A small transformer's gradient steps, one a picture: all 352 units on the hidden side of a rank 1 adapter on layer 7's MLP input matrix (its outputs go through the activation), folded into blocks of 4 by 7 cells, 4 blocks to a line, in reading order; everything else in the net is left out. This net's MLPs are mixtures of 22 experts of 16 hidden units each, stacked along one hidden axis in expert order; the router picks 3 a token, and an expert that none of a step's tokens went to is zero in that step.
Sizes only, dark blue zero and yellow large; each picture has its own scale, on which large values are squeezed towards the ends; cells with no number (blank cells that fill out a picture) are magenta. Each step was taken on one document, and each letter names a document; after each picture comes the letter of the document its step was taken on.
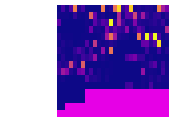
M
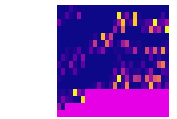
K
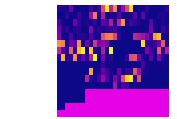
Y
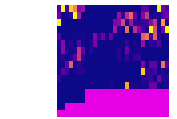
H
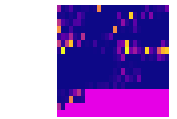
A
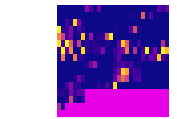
A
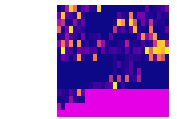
A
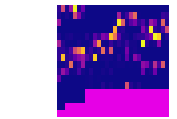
H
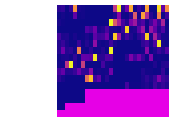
M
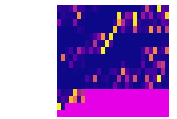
K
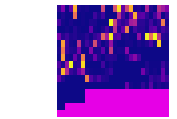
M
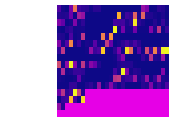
K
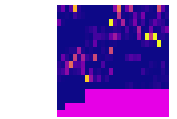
M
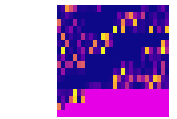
K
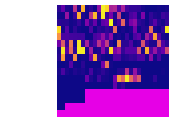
Y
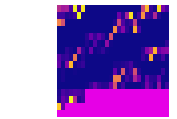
K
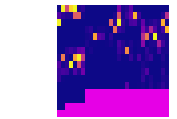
H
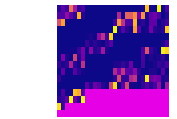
K
